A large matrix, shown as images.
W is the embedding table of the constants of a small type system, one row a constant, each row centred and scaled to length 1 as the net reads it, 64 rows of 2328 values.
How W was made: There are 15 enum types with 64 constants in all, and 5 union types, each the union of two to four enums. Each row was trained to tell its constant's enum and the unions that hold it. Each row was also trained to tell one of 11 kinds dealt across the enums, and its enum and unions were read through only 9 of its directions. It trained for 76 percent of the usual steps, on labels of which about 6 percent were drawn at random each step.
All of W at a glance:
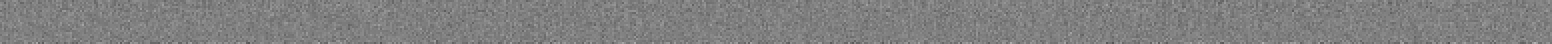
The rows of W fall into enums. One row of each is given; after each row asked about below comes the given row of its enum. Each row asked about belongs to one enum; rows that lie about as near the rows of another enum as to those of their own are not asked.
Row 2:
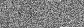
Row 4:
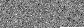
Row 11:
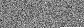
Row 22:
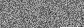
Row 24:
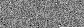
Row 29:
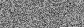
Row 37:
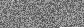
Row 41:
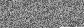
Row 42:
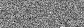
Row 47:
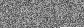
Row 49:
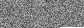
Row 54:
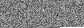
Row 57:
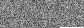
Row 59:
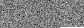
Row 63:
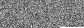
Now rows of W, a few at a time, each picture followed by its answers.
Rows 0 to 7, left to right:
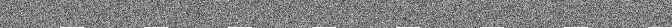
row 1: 54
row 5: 22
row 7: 49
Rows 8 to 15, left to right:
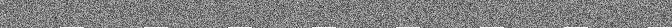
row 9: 42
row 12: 59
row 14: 4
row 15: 57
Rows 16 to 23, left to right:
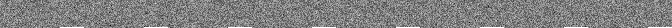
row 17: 41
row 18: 22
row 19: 22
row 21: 63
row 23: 4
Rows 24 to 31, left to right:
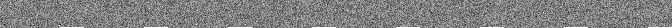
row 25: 57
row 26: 63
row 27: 2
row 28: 59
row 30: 29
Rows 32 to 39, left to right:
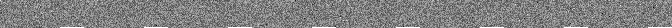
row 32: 59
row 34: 29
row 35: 42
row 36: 29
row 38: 63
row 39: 29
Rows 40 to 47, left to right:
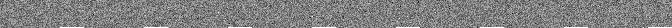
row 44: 4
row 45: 57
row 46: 63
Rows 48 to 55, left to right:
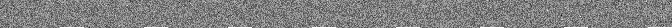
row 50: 42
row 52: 54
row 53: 42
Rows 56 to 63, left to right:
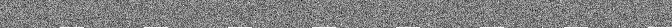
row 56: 57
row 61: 41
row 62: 49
